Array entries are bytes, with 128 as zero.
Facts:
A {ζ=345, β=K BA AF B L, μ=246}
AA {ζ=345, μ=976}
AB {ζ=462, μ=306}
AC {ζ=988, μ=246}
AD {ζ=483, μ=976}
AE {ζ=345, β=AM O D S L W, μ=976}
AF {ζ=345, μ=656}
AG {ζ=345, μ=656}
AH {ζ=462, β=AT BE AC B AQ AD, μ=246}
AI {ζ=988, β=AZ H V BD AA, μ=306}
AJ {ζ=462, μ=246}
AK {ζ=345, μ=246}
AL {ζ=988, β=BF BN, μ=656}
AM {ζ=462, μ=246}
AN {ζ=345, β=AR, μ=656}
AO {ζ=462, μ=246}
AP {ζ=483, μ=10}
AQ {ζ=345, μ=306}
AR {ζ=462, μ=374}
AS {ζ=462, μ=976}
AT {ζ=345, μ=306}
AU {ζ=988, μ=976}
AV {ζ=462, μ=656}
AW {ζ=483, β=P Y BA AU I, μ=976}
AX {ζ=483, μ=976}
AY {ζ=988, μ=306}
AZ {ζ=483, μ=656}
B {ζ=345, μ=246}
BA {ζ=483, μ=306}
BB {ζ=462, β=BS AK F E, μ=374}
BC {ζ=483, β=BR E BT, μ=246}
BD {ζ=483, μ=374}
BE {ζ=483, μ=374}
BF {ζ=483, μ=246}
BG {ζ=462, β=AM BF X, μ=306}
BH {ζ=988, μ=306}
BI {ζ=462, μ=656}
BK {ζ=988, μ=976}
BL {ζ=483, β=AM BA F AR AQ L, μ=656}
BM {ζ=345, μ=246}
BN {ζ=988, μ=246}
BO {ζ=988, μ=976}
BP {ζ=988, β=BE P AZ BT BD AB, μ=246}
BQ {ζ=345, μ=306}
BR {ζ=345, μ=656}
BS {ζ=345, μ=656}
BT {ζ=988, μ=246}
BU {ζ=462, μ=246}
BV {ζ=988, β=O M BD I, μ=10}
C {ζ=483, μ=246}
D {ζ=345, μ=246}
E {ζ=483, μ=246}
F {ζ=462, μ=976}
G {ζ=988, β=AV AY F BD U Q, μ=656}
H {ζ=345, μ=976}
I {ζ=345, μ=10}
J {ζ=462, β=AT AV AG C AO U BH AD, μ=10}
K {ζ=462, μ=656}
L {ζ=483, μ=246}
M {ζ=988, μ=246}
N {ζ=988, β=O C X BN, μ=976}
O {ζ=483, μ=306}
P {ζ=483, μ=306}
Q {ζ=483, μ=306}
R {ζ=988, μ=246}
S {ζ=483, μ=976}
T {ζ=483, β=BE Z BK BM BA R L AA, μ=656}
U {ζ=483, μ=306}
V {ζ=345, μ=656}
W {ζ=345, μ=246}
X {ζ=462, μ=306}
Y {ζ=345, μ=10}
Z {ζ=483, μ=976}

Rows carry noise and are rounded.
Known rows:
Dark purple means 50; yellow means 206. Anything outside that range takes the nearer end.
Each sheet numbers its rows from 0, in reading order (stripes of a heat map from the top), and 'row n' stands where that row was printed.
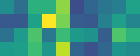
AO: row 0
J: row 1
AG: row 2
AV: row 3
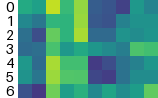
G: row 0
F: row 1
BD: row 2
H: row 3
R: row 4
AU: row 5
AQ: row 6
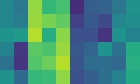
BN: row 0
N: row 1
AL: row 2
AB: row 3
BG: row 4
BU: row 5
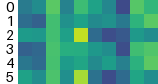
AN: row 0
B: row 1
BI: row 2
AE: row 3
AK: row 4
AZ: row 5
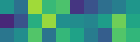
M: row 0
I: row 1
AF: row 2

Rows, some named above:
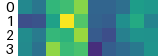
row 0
AX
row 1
AP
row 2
F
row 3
BN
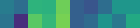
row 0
S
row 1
BA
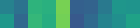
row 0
AD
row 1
E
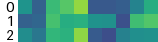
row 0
AH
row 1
AE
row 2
F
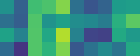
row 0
AW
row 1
BM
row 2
T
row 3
O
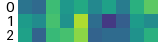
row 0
AK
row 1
K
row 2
BC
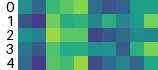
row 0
AW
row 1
BQ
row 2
BO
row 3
A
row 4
X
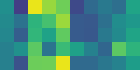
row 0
AI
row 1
AS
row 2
L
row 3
V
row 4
BB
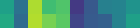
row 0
BT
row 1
BP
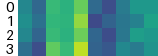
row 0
Z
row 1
AO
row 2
Z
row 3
AR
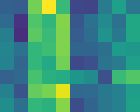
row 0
BV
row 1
O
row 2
P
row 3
AX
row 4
AM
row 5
AE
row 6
BB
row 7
AO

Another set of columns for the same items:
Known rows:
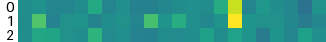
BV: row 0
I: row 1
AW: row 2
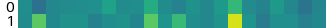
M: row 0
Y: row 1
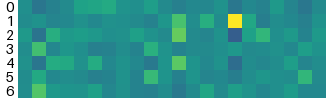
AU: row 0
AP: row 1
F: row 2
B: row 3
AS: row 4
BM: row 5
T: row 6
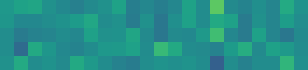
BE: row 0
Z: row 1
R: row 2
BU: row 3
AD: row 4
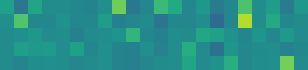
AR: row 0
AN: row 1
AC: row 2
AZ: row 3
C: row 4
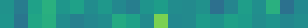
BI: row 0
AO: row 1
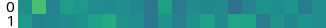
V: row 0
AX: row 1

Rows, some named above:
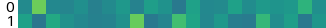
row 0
A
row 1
AR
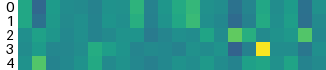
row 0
BB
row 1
BB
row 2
L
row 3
G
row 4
BL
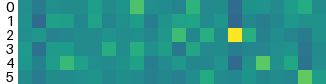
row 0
BG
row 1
X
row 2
AP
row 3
AB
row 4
AV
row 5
O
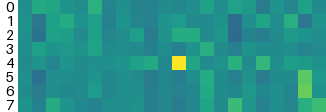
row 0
AW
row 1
BI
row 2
X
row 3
AZ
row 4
J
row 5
O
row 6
O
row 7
P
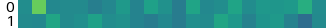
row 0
A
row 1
BP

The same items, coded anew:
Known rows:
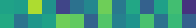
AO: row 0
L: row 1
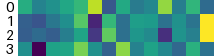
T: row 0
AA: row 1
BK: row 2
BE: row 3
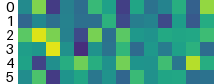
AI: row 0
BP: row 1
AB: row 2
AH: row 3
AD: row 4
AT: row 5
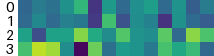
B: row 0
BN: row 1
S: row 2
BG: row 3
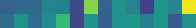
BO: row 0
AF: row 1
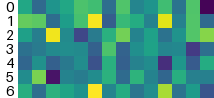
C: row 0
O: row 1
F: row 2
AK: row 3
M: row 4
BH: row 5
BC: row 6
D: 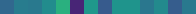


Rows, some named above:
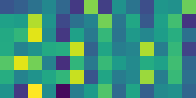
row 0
N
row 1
AO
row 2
BI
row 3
BL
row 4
X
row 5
T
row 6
BB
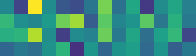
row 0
AR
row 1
AZ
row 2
AV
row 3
B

